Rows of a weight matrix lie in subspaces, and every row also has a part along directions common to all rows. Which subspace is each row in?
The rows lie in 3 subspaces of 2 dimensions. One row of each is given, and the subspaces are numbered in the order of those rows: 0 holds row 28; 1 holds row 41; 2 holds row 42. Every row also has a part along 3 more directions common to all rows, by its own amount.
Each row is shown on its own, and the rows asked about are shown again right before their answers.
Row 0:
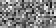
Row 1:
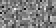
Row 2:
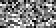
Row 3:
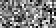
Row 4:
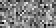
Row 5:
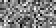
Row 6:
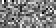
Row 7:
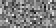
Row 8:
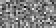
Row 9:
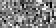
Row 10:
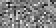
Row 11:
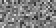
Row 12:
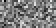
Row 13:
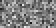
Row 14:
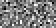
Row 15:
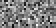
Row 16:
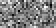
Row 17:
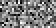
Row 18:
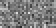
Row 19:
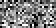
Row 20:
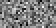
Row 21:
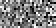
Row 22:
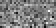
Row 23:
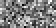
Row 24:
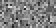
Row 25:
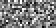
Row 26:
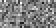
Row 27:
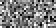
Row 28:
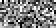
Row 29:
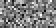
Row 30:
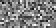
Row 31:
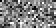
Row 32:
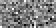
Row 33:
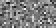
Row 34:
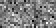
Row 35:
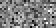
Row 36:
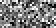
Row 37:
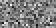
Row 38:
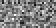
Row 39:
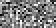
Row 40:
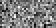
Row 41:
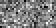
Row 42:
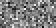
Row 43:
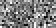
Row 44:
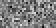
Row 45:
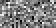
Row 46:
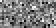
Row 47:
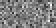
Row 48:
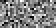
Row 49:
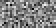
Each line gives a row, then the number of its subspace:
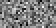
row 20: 2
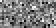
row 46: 0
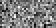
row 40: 1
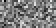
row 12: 0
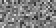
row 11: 0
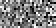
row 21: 1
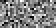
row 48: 2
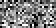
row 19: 1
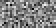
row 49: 2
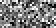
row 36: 0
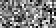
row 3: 1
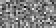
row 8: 2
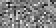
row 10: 2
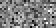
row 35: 1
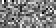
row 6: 0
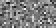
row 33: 2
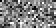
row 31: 0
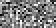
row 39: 2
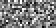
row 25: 2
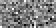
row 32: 1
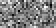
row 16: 1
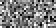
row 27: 1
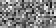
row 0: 1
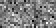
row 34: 1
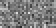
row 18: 1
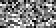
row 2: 1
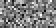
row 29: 0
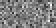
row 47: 1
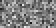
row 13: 0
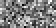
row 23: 0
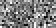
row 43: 1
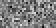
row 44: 2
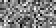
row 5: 0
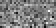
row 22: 1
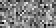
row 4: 1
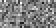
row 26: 0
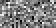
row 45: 2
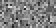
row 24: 2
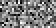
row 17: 0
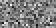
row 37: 2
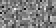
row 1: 2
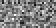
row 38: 0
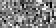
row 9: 1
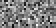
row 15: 2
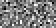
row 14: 2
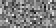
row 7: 0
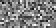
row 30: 0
